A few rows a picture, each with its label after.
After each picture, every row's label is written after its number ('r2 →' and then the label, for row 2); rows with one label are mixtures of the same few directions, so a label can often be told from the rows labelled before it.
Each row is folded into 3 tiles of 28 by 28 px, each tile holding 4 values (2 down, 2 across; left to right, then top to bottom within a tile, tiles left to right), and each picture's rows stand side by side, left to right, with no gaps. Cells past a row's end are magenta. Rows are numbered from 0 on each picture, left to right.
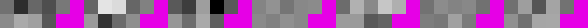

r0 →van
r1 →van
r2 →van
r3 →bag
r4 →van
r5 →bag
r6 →bag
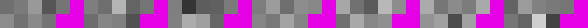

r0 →van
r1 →bag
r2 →van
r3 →bag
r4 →van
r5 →bag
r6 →bag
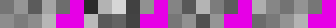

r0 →bag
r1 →van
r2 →bag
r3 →van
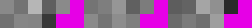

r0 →bag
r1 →van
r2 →bag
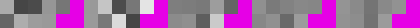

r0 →van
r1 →bag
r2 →bag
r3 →bag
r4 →bag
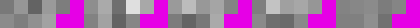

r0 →bag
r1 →van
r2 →van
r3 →van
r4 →bag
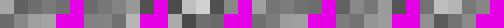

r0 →van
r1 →bag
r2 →van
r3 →van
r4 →bag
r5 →van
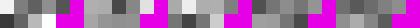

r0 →van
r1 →bag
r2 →van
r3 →van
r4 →van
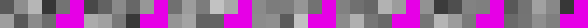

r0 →van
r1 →van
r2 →van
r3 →bag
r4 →van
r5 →van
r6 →bag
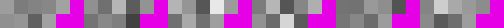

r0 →bag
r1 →bag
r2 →van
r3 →bag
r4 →bag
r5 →van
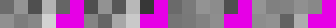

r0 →bag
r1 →bag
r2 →bag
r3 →bag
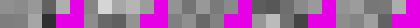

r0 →bag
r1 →van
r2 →bag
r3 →van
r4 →bag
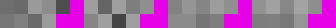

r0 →bag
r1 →bag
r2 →van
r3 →van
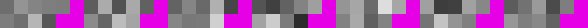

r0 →bag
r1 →bag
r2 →bag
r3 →van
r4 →van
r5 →van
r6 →van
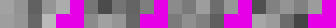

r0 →bag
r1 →van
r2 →bag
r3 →van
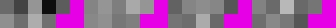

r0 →van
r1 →van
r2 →bag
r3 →bag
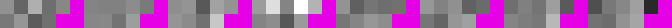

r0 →bag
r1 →bag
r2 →bag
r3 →van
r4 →van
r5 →van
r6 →bag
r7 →bag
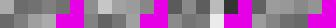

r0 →van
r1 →van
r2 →bag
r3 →van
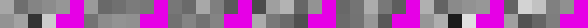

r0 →bag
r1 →van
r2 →bag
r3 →van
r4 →bag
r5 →bag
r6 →van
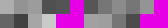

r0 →van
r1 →van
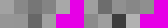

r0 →bag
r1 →bag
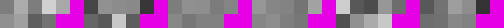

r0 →van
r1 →bag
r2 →van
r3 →bag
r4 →van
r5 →bag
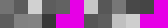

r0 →bag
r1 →van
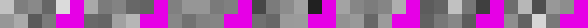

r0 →bag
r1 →van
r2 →van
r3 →bag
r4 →bag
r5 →bag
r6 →bag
